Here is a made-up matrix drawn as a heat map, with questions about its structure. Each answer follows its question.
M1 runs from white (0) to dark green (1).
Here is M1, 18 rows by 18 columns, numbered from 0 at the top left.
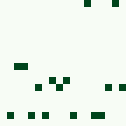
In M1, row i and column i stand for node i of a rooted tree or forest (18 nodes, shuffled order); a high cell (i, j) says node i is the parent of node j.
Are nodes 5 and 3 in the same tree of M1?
no
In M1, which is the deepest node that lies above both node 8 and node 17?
12
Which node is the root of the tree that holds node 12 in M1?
0
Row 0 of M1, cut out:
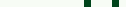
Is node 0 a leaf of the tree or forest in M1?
no
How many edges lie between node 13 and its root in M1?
2
